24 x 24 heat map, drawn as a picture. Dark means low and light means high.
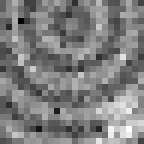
Concentric rings centre on the top middle. A single bump stands in the bottom right. Overall the values sit about 50% of the way up the scale. The bottom right is the ninth with the highest average.
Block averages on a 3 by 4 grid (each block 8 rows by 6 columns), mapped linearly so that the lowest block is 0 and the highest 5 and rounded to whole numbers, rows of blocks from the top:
0 1 1 0 | 0 0 1 1 | 1 0 1 5
